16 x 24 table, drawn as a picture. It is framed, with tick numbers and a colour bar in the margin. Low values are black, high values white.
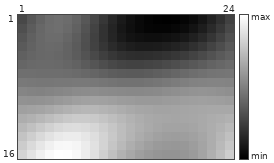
Ninth with the highest average: bottom left. Slope: up to the bottom. Lone odd cells: none.
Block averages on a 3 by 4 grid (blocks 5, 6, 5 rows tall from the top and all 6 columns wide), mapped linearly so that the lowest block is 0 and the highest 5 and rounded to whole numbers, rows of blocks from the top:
2 1 0 1 / 3 3 3 3 / 5 5 4 4
